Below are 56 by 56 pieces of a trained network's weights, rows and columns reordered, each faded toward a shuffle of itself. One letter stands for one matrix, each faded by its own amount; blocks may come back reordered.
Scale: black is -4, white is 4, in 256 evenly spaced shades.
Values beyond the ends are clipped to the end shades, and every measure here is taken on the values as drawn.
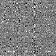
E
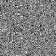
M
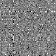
E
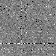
E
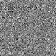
M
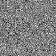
M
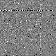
E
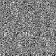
M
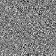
M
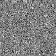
M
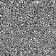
M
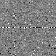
E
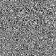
M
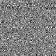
M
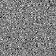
M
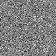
M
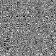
E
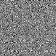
M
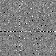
E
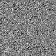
M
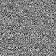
M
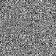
M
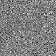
M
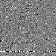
E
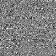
M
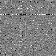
E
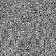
M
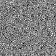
M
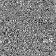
M
